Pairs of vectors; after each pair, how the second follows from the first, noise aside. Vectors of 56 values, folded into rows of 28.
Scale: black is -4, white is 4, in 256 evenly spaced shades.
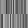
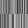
wrapped around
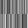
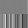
partly zeroed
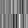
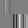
partly zeroed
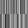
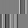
partly zeroed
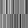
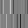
partly zeroed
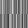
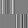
partly zeroed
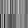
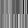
reversed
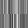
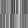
wrapped around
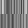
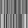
reversed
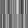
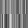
reversed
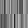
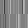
partly zeroed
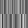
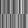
wrapped around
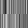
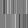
partly zeroed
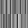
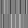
partly zeroed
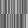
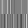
partly zeroed
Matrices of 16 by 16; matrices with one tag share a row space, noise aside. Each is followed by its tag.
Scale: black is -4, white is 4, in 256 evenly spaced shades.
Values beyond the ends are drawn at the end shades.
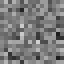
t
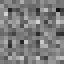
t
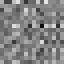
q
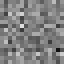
t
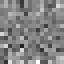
t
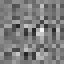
q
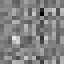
q
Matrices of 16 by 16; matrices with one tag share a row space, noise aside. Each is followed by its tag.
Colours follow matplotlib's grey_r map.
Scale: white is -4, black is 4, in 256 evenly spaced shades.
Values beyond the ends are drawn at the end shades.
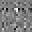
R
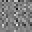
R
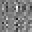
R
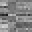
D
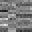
D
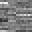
D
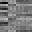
D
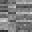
D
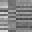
D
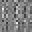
R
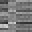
D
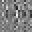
R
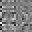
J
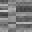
D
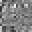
J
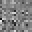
J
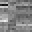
D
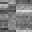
D
